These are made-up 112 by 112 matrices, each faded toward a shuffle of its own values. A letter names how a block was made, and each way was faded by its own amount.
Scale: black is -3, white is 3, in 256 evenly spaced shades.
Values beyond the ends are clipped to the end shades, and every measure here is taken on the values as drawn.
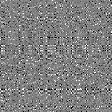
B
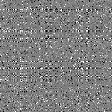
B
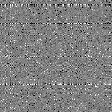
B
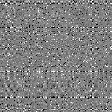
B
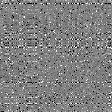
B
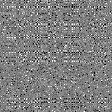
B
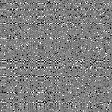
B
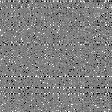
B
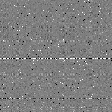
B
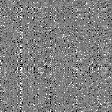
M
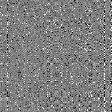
M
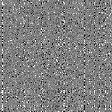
M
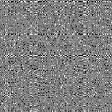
B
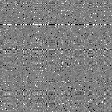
B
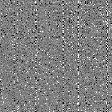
M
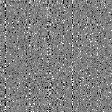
M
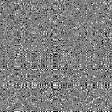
B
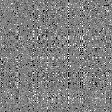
M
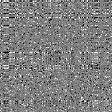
B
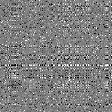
B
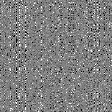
M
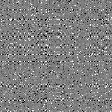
B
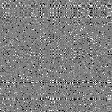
B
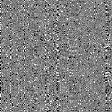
M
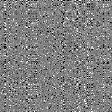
M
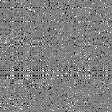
B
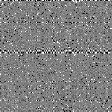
B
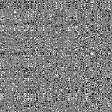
M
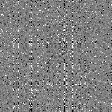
M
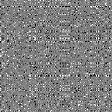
B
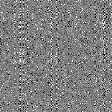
M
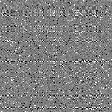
B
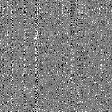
M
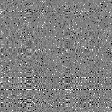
B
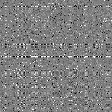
B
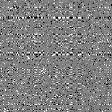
B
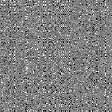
M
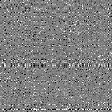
B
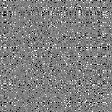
B
